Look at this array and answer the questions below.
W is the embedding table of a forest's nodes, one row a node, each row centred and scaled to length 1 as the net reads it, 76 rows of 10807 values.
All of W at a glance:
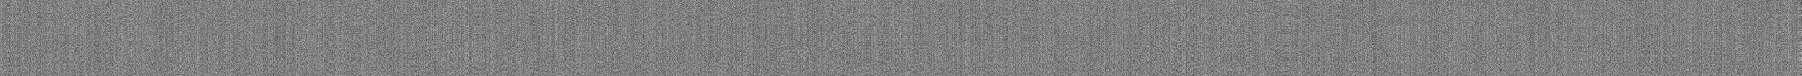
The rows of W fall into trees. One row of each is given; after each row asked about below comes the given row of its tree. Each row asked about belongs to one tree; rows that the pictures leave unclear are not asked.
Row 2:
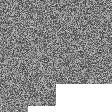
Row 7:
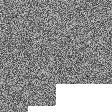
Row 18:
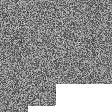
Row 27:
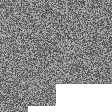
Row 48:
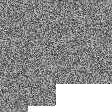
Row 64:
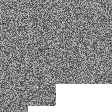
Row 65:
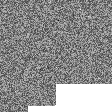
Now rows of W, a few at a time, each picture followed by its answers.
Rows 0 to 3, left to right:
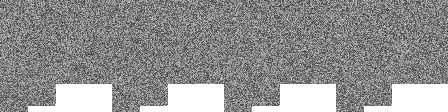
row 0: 27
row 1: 7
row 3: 27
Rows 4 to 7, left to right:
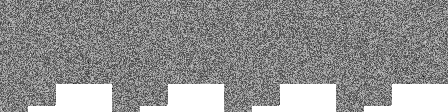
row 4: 2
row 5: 48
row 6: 64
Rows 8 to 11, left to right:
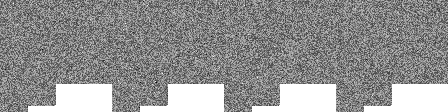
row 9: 18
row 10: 27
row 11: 18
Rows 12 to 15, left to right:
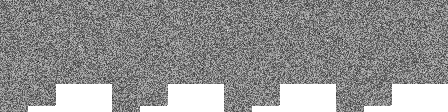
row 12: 64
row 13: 27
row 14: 65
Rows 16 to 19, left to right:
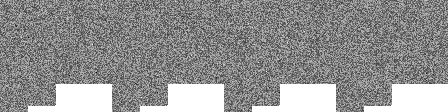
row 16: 64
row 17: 64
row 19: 27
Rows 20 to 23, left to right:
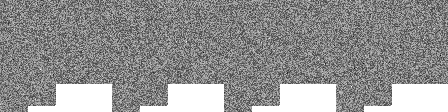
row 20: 2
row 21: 64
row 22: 7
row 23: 18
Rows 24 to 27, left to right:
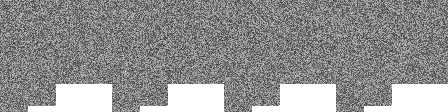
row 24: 64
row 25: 64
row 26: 65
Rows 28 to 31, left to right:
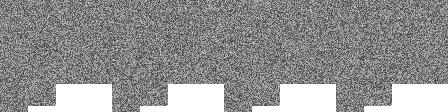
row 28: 27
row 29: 65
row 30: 27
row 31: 65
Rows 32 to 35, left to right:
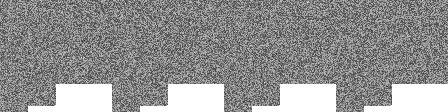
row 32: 18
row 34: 64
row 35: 48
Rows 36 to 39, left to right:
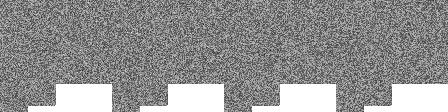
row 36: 27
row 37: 48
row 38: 27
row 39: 18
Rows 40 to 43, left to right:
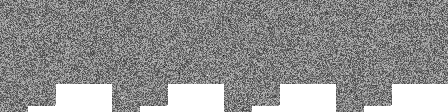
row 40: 27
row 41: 48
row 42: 65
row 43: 48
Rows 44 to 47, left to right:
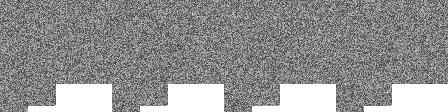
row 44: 48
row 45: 65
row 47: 27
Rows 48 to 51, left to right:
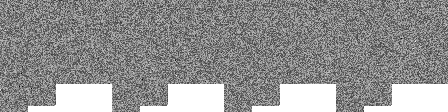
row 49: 2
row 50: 7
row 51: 27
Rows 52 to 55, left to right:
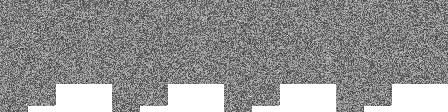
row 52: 65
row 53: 65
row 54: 7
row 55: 18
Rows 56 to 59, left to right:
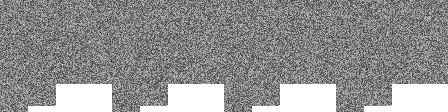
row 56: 7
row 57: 65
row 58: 65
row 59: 65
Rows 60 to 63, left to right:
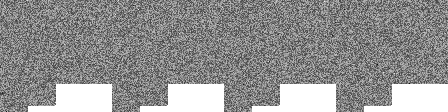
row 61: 48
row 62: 48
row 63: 7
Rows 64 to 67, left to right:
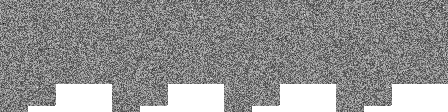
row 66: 65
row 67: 18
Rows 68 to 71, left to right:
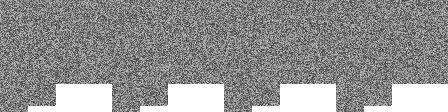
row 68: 64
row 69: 48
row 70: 48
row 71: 65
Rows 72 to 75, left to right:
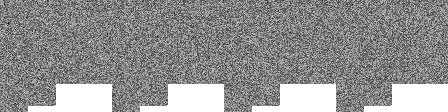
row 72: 7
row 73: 64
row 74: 2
